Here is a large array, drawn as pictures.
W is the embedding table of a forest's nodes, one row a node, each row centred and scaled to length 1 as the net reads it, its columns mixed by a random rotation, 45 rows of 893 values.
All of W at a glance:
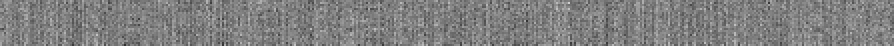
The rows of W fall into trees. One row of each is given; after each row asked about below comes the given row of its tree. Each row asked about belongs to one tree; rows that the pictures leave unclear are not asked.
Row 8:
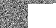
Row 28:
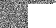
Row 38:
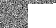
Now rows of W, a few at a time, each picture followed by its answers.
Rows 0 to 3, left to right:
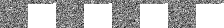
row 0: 8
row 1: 38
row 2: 8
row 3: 8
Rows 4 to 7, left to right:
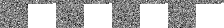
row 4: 38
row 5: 28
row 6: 28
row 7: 8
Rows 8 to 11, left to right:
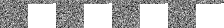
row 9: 8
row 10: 8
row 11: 38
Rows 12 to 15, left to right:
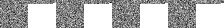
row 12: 28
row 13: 38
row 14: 28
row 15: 38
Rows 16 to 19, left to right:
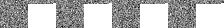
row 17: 8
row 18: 38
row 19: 38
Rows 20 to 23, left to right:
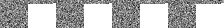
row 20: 38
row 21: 28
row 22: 38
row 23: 28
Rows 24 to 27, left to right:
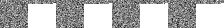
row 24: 38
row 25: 38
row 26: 8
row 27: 38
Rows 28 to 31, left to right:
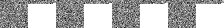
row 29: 28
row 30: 8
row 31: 28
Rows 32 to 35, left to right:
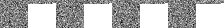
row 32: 38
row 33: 8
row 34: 38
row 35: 38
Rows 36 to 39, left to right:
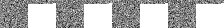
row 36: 38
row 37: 8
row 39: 8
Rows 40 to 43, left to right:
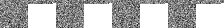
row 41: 8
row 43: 38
